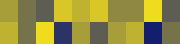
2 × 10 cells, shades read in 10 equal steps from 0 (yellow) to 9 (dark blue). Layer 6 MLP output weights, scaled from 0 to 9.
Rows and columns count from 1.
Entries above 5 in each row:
2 3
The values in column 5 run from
2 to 3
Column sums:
5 10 6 9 5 7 7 6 9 11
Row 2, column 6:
6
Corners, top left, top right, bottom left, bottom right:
3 6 2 5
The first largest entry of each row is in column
3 9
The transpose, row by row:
3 2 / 5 5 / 6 0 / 1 8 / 2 3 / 1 6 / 4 3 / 4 2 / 0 9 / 6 5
